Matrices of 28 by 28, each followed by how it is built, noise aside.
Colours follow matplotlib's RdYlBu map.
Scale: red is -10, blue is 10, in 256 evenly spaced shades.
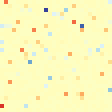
sparse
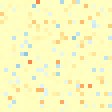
sparse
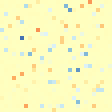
sparse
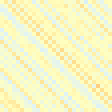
Toeplitz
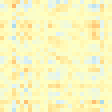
low rank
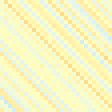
Toeplitz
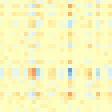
low rank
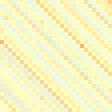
Toeplitz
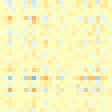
low rank
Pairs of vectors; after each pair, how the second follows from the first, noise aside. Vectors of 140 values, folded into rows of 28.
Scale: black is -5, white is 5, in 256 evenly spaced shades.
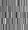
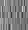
reversed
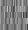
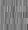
shrunk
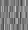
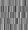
negated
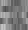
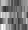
scaled up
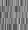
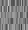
reversed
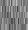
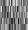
scaled up
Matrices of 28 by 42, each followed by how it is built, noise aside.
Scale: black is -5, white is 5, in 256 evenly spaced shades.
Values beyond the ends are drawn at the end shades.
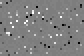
sparse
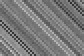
Toeplitz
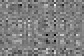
low rank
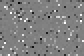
sparse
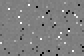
sparse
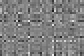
low rank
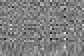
low rank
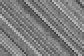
Toeplitz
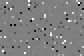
sparse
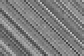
Toeplitz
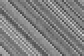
Toeplitz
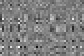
low rank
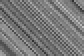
Toeplitz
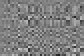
low rank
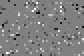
sparse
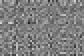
low rank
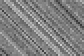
Toeplitz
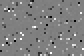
sparse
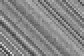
Toeplitz
